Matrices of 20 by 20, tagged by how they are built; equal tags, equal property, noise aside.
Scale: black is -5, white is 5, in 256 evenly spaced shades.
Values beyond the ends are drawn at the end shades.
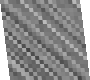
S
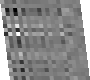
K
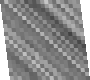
S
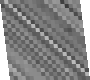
S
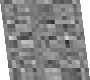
K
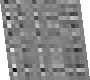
K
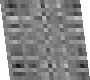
K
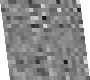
K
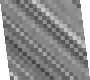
S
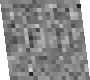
K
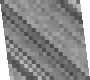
S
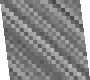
S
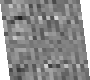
K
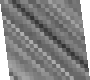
S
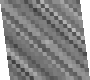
S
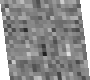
K
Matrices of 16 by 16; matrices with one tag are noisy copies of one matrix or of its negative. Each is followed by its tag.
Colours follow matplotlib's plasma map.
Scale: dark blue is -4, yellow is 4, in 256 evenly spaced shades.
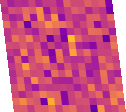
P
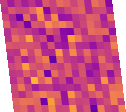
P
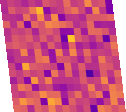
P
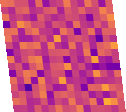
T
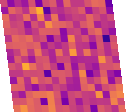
P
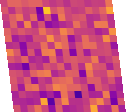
P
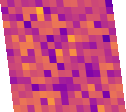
P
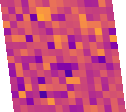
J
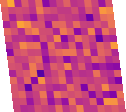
T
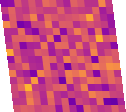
T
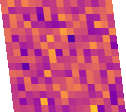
P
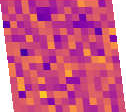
J
